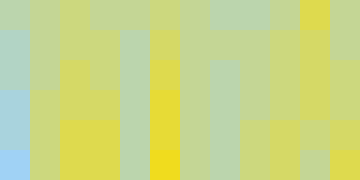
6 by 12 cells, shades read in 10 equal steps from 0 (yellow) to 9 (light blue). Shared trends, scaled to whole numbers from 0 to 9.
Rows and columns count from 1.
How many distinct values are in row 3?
6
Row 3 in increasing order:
2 3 3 4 4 4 5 5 5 6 6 7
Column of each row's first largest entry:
1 1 1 1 1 1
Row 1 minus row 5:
-2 1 2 3 -1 3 0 0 2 2 -2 2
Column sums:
45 27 18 20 35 11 30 35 29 23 20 23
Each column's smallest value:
6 4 2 2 5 0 5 5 4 3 2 2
